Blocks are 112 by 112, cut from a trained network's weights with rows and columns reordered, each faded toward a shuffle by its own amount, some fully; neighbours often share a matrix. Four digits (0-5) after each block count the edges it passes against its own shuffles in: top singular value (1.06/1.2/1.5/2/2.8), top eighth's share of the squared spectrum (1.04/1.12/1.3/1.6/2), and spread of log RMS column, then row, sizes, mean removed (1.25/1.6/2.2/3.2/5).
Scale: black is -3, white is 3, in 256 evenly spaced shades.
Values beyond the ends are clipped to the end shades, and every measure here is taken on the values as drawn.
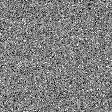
1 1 0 0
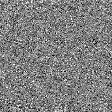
3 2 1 1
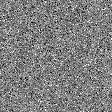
0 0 0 0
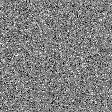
1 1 0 0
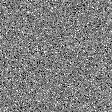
0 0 0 0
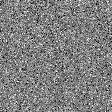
0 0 0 0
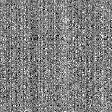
4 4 2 3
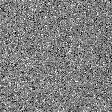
0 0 0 0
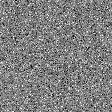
0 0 0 0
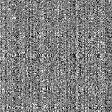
4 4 2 3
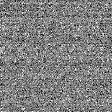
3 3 2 1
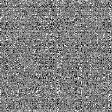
3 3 3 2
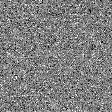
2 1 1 0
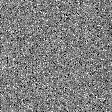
1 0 0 0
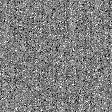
2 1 0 1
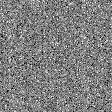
1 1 0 0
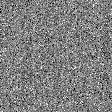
1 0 0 0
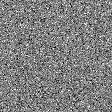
1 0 0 0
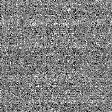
3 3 2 1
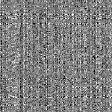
4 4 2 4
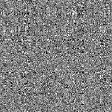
3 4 3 3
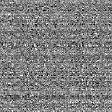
4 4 3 3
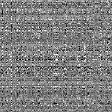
4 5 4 3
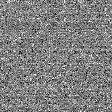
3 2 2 1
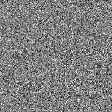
3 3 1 2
